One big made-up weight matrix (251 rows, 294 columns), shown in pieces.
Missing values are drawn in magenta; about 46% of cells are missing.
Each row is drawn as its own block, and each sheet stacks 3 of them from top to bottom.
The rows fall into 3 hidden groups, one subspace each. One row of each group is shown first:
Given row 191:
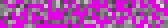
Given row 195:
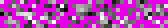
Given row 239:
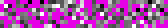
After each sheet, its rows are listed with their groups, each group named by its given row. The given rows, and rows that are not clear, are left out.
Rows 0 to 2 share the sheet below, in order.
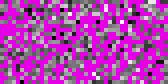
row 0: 239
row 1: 239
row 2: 191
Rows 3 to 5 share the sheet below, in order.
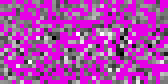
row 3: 191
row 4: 239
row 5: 191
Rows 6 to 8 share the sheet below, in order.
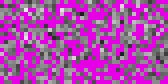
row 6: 239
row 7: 239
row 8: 191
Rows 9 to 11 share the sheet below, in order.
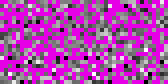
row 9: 195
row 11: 191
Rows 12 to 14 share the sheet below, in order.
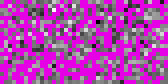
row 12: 239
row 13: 191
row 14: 239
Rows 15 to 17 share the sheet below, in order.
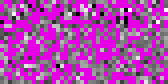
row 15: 239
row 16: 239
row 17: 239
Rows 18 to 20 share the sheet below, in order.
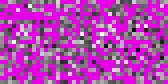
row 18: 191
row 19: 191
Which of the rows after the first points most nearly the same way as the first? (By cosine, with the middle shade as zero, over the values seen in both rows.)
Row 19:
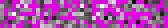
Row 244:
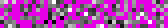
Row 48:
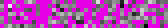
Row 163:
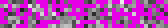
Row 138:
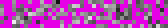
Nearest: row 48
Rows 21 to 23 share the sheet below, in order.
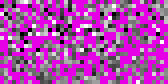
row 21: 195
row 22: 239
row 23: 191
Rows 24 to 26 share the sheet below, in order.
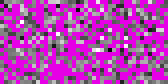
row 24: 239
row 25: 239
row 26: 239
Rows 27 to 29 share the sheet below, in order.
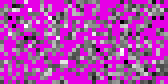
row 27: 195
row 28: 239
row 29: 195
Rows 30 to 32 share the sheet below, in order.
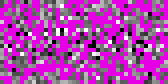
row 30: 195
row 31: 191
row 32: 191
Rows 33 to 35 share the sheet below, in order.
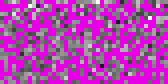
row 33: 191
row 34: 191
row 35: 239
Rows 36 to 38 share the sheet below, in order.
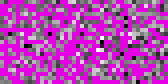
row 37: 239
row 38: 191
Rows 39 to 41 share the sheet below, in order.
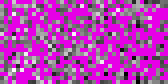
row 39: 191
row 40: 195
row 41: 191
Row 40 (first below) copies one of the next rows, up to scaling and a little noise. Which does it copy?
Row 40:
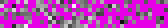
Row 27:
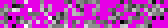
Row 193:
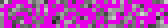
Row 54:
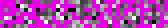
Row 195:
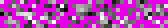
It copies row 27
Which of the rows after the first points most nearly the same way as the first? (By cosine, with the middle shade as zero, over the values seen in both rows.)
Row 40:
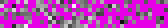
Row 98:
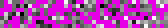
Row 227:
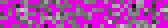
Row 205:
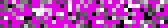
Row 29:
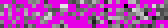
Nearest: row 227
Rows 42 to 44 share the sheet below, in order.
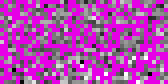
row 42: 191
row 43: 191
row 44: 191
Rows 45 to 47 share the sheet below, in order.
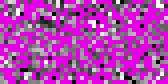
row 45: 191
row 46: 191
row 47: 239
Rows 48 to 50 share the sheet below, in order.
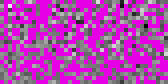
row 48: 239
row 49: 195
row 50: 239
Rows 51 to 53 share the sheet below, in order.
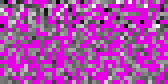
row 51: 195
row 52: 239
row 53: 239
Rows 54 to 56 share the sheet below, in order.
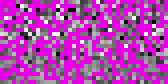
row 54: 195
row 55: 239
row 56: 191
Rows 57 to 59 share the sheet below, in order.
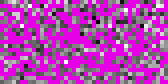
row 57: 191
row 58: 191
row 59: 239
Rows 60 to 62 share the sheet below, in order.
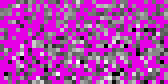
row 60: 195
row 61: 191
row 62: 195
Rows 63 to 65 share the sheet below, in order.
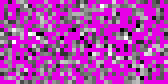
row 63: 191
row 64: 191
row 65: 195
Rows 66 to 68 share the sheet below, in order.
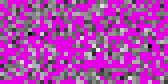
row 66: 191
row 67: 191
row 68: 239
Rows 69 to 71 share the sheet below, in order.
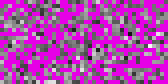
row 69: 239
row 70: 191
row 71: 239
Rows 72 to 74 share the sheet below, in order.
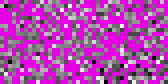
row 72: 195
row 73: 239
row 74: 239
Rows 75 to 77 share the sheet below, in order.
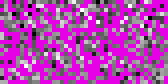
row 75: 191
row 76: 195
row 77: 239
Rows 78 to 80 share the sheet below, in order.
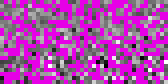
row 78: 191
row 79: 195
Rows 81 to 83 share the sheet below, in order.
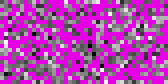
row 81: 191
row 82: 195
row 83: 239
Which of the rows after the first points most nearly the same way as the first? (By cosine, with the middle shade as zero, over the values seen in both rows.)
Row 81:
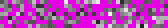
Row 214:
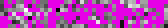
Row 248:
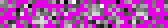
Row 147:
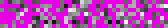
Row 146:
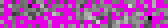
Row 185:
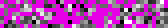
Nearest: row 185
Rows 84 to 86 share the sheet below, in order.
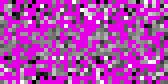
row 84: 191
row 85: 195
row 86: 195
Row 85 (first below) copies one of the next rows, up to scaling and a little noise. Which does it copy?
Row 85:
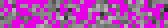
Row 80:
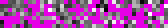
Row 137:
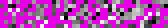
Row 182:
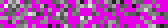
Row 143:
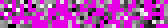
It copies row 137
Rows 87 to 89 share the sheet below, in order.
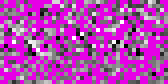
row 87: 239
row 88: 191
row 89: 195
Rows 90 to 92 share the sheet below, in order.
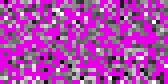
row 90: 239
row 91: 239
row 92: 195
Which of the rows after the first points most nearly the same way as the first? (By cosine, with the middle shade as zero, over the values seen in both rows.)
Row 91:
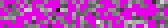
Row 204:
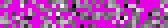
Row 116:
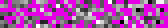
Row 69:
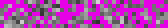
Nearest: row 116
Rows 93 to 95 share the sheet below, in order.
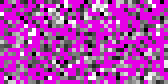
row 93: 195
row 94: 191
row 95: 195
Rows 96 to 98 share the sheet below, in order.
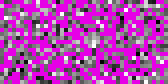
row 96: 239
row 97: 191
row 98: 191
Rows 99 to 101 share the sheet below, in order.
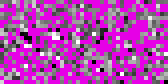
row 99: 191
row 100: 239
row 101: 239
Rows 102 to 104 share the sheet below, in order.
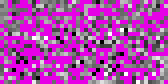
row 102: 191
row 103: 239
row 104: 191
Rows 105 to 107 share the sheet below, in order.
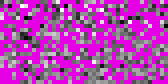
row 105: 239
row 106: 239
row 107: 239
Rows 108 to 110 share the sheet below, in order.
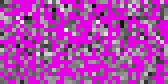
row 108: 239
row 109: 195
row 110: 191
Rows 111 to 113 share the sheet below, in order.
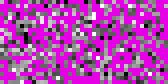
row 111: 191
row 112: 239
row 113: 191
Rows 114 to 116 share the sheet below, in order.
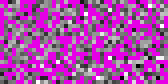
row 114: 195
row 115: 191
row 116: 239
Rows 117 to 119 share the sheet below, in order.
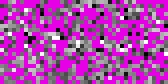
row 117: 239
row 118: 239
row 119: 191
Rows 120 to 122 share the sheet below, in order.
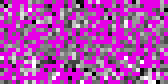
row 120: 239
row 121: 195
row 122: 195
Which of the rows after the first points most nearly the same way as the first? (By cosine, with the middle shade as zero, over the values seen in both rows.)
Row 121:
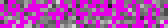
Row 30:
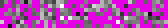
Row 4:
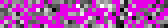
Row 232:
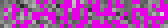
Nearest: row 30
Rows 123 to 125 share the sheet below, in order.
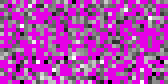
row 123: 191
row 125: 191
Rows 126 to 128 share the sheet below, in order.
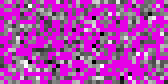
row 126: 191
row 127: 191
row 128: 239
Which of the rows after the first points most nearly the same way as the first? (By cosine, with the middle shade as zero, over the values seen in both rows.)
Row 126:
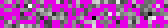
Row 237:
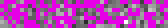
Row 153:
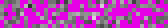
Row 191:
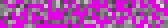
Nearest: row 191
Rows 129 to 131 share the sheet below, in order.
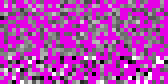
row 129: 239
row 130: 191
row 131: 191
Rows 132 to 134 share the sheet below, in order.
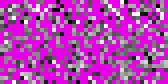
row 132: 239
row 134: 195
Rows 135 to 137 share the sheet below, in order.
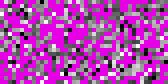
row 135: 239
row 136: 239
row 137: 195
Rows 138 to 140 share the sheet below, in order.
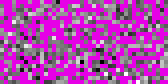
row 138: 195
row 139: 239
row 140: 191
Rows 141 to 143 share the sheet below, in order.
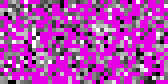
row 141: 195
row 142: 191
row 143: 195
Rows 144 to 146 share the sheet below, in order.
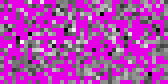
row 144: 239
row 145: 191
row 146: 191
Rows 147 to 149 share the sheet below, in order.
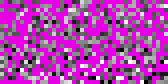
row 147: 195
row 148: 195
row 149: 191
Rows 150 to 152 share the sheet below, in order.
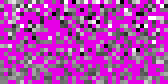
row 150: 191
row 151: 195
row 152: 191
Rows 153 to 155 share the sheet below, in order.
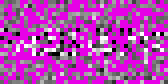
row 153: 191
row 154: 195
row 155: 195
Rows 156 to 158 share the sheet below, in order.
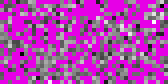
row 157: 191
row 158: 239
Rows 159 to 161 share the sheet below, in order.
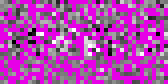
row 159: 191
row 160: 191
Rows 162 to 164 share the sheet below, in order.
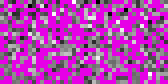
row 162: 191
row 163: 239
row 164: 191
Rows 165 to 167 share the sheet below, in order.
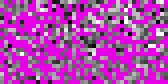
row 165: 239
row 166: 191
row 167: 239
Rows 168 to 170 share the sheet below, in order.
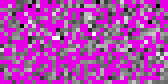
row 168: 191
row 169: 239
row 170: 195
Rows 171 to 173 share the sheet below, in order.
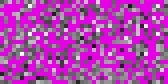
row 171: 191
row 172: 191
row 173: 239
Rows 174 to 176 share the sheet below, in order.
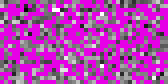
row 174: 239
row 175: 191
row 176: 239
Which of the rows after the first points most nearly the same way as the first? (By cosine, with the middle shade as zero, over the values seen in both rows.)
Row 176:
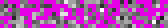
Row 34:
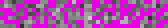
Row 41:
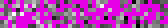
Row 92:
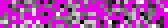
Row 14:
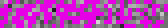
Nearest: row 92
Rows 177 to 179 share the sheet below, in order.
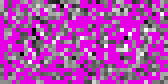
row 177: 239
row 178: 191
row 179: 191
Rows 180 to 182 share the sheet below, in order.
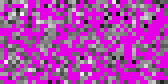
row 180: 191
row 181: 191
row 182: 195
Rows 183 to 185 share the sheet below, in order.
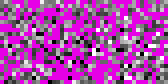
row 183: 195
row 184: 191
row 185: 239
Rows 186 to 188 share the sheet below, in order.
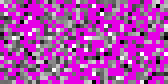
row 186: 239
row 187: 195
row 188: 191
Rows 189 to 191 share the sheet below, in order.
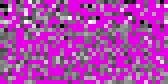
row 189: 195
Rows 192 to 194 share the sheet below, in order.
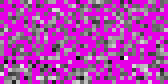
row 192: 239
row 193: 195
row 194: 239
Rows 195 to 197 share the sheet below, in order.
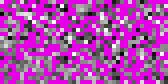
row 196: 195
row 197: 195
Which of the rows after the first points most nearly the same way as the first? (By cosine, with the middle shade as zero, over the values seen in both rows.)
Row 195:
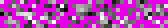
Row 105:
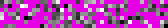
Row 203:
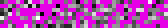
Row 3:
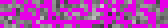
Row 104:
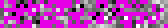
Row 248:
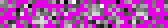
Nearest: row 248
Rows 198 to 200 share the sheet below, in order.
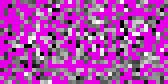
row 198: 239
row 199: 239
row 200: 239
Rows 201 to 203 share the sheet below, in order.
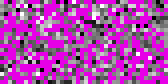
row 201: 191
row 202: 191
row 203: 239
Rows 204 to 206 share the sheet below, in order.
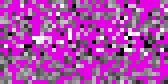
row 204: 195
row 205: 239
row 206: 195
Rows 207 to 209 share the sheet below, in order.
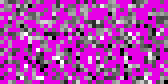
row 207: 191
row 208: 239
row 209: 239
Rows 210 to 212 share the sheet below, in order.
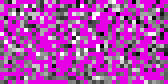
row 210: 191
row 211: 195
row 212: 239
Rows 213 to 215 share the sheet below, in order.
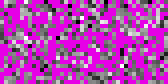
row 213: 195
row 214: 239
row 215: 239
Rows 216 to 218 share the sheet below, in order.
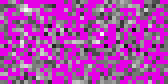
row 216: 239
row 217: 191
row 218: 239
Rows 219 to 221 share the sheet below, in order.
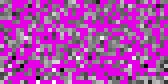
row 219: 191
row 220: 239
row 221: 239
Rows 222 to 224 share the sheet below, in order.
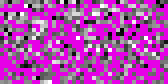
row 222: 191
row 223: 195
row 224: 239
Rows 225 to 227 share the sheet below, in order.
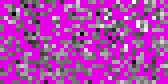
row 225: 191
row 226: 191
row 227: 195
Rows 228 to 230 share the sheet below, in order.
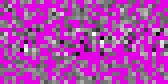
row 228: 239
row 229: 239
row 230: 195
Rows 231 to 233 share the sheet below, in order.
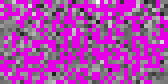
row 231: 191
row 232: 195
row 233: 191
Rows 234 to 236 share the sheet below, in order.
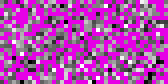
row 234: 195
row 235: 191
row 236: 191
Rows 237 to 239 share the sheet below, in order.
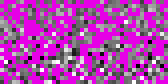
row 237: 195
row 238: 195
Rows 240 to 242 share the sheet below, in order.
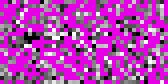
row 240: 195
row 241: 239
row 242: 195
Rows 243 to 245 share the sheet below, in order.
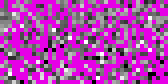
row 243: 191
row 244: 195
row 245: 191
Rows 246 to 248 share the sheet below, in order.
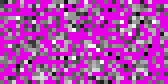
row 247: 191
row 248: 191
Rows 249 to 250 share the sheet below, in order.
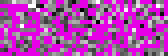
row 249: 191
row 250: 195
